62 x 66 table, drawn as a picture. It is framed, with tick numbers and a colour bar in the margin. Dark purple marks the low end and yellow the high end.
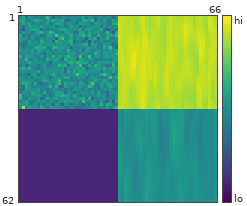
It is made of 2 by 2 panels. Panel 1,1: middling, fine-grained. Panel 1,2: very high, streaked downward, faint in contrast. Panel 2,1: very low, flat. Panel 2,2: middling, streaked downward, faint in contrast.
